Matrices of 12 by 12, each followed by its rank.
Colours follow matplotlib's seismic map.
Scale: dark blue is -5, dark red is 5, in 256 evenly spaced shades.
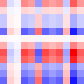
one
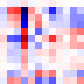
two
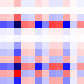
one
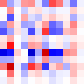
two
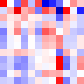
two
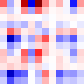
two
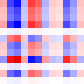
one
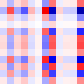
one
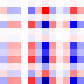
one
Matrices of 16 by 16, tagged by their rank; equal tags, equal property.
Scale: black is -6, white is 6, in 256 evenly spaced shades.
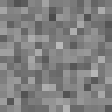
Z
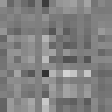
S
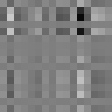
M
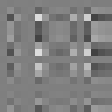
M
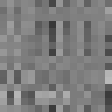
S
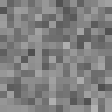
Z
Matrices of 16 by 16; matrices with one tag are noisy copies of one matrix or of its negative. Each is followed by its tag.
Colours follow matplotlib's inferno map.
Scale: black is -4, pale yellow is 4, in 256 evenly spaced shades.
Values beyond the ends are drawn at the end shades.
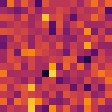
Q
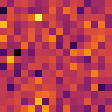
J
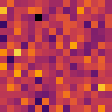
J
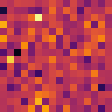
J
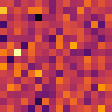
J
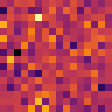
J
